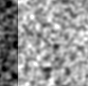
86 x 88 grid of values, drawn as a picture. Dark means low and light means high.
No regular stripes run through it. The right part is higher, past a seam about 20% of the way across. Overall the values sit about 60% of the way up the scale.
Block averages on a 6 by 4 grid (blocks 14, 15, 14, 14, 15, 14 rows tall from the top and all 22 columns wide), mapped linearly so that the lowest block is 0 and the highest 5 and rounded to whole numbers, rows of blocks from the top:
0443 | 1444 | 0345 | 0534 | 0434 | 1444
